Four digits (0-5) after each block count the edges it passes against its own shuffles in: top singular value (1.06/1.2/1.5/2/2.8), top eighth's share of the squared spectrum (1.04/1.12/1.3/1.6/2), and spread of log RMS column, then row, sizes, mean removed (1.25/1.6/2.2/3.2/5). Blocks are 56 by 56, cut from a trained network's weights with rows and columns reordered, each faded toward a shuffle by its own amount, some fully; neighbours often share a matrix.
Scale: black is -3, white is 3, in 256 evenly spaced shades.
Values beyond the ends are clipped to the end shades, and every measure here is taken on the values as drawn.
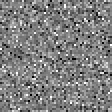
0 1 0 0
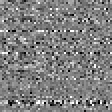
4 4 0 3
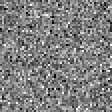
1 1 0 0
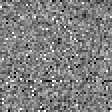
2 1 0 1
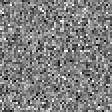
0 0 0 0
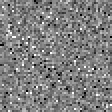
0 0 0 0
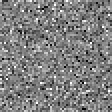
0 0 0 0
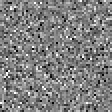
0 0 0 1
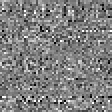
3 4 1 3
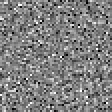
0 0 0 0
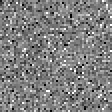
0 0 0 0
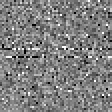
3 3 0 2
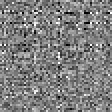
3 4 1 2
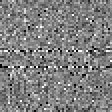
3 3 0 2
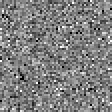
1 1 0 0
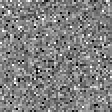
1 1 0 0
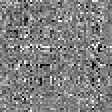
3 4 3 3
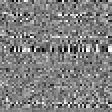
4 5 2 4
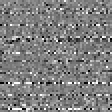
4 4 0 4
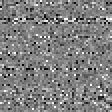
3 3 0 3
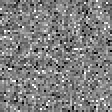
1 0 0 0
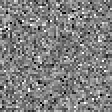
0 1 0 0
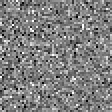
1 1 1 0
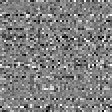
3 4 0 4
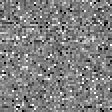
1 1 0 1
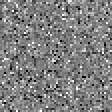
1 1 0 0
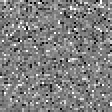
1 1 0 1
